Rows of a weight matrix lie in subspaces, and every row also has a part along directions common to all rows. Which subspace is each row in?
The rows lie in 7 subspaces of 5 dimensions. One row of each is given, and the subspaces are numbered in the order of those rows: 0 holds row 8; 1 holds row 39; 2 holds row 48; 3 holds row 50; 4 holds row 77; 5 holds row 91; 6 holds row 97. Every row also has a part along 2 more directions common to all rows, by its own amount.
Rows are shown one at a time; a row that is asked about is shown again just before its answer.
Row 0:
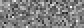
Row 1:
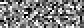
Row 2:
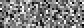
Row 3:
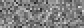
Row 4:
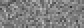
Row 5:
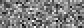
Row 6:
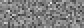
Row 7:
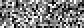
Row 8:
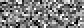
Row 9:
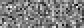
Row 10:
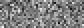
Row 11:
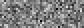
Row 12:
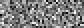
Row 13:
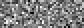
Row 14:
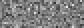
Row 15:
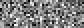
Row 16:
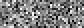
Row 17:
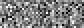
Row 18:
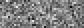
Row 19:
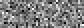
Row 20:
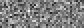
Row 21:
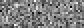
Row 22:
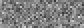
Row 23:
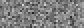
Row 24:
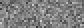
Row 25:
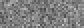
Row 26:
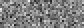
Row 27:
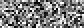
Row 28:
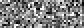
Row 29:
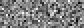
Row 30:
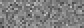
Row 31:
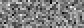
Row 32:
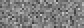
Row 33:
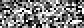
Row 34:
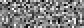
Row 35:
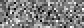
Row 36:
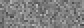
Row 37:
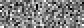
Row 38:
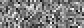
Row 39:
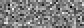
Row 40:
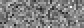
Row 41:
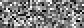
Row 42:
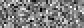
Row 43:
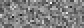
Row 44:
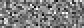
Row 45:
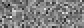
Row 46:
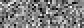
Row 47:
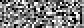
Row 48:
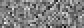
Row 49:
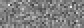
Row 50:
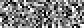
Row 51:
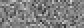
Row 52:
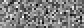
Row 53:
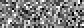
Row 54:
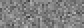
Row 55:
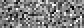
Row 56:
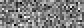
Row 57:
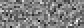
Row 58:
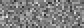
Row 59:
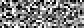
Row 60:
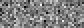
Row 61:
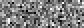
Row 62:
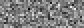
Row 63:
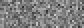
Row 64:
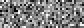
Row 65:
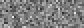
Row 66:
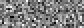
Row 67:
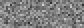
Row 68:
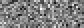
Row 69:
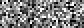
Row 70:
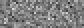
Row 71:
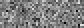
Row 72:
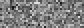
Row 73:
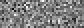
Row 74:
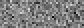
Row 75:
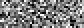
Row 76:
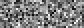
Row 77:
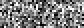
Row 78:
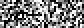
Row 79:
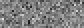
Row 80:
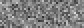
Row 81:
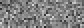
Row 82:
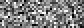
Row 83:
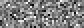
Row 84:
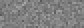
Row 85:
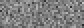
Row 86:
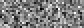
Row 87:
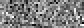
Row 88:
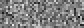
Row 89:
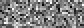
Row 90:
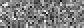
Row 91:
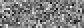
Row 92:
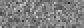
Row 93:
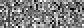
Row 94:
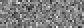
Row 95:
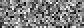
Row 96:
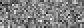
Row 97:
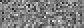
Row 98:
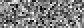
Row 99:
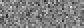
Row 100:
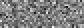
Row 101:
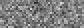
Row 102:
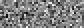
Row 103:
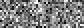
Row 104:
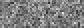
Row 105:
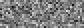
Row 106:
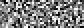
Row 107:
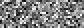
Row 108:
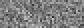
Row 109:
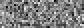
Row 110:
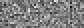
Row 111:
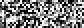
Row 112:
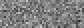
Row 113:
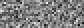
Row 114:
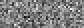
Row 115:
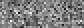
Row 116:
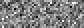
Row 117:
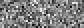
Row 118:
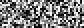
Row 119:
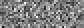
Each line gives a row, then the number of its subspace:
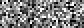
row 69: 3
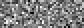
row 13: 6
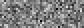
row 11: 5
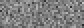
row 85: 4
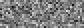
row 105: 5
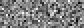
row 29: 0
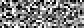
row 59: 3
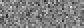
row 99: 0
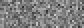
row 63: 4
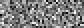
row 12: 0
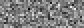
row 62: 0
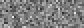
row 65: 5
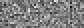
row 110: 2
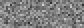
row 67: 1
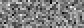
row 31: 4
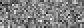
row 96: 1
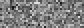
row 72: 5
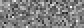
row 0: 0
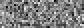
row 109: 2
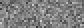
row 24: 1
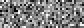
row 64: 5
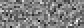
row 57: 0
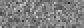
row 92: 2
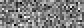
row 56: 4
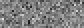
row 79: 6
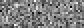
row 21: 4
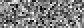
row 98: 6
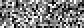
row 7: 4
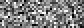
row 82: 3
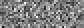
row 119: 2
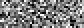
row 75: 3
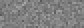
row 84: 2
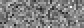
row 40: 2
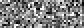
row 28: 6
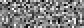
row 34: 6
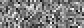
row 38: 4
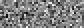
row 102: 0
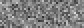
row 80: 1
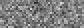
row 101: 5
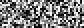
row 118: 6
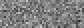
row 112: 5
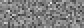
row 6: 1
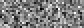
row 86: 5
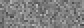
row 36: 2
